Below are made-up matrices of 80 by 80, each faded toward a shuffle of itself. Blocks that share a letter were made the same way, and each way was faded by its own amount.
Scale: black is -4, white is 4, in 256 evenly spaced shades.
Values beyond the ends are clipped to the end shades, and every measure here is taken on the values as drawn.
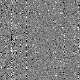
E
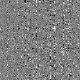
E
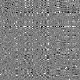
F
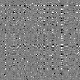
F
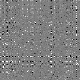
F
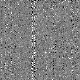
E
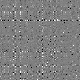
F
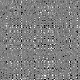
F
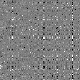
F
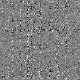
E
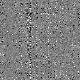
E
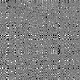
F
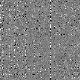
E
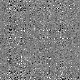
E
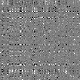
F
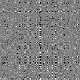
F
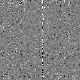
E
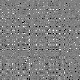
F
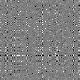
F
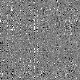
E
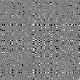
F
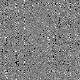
E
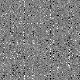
E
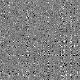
E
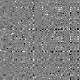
F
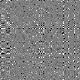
F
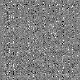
E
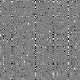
F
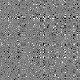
F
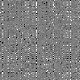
F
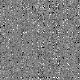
E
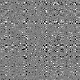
F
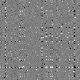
F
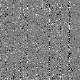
E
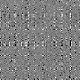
F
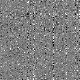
E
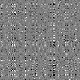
F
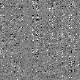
E
